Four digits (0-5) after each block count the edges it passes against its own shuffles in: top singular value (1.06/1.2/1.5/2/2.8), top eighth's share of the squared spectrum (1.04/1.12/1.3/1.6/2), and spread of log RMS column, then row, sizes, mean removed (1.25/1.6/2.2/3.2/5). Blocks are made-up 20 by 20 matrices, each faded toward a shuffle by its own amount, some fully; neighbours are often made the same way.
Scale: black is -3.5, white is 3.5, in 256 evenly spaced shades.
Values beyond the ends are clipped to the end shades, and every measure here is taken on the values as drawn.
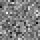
0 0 0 0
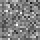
0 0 0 0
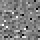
2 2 0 0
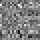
3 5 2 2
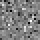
0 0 0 0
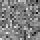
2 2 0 0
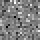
0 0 0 0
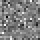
0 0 0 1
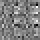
3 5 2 2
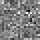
2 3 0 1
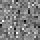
2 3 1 1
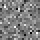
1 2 0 1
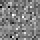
0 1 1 0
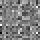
3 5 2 2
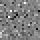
0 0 0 1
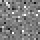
0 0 0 0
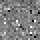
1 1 0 0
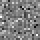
1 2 0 0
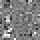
3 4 1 1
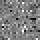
0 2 1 1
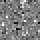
1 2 0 0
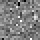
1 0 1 0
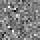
0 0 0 0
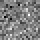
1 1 0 0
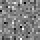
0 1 0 0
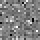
1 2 1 0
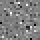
1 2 1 0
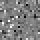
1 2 0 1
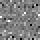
1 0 0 0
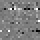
2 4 0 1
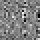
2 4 2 0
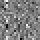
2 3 1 0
